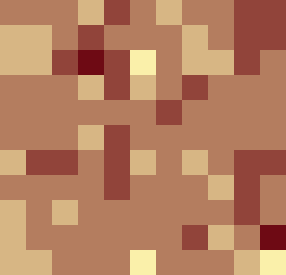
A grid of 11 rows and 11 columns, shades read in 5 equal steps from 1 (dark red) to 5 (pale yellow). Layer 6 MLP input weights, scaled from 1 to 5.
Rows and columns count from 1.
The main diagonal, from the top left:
3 4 2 4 3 3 3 3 3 3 5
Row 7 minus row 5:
1 -1 -1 0 -1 1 1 1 0 -1 -1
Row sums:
32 33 34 33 32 33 31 32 34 32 40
